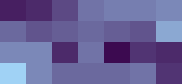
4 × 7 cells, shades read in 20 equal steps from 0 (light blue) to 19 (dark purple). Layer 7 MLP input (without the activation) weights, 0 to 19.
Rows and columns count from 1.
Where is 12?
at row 2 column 2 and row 2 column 6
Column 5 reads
8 11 19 10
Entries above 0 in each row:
7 7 7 6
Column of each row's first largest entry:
1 2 5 7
